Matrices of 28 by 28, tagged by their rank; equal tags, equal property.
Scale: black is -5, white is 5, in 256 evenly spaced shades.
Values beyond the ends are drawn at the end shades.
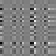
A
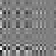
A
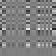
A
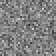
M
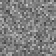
M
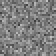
M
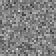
M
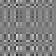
A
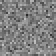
M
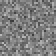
M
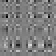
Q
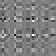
Q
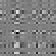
Q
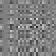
Q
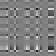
A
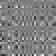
Q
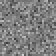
M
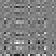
Q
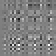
Q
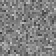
M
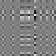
A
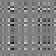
A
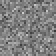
M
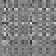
Q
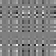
A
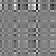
A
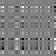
A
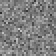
M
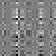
Q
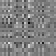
Q
